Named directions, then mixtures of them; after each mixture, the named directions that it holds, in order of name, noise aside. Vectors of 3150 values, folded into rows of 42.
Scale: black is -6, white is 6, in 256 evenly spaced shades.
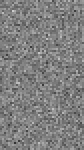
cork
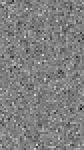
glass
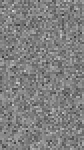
cork, glass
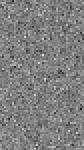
glass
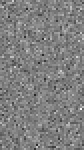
glass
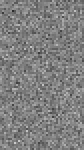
cork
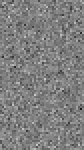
cork, glass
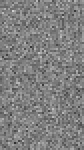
cork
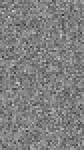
cork, glass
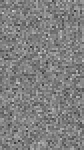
cork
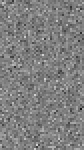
glass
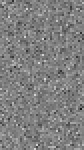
glass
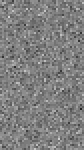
cork, glass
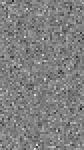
glass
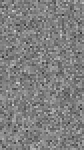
cork, glass
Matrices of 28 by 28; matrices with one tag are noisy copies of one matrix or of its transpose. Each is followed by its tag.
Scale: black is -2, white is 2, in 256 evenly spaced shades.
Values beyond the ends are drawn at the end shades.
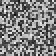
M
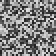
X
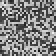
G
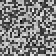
M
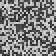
G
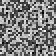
M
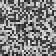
G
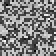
X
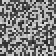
M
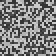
M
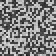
M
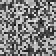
X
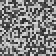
M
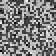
G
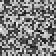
X
